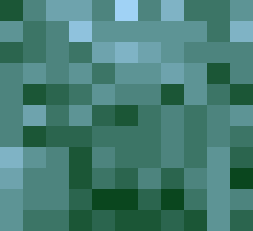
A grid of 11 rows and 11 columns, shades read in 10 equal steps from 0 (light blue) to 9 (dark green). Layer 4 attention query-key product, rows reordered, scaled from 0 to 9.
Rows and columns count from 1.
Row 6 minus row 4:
0 -1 1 0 1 4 2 2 2 -3 -1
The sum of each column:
52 60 59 62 62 59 59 59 60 57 62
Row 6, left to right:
5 3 6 4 7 8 6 5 6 5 4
